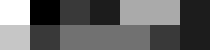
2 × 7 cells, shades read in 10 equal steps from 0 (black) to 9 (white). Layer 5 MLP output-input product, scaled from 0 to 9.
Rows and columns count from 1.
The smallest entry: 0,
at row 1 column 2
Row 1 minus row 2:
2 -2 -2 -3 2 4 0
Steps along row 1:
down up down up same down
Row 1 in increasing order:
0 1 1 2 6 6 9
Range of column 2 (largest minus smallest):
2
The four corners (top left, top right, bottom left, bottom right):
9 1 7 1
